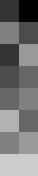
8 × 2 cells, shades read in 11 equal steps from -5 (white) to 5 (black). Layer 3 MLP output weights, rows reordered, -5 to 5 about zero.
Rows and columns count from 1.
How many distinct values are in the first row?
2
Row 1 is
3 5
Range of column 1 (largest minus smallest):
6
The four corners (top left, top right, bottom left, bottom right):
3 5 -3 -3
